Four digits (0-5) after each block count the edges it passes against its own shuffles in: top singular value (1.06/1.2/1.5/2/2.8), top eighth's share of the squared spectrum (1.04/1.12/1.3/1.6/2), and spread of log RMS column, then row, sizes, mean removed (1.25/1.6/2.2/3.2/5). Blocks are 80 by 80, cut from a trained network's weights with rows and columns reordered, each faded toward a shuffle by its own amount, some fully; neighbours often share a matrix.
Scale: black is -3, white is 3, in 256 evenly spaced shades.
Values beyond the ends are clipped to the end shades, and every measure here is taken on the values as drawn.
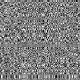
4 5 2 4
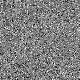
2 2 0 0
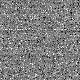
2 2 1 0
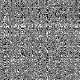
3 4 3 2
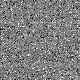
0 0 0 0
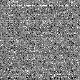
3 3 2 1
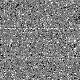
2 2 1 1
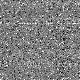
2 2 1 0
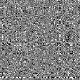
3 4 2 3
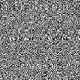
4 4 1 3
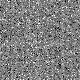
1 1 0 0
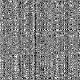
4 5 2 3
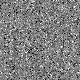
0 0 0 0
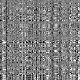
4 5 3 4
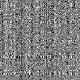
4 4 2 3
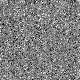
1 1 0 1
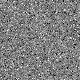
0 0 0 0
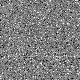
0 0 0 0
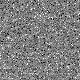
0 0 0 0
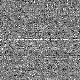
3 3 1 1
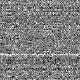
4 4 3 2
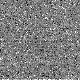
2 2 1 1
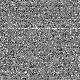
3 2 1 1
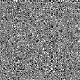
3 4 2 2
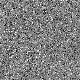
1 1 0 0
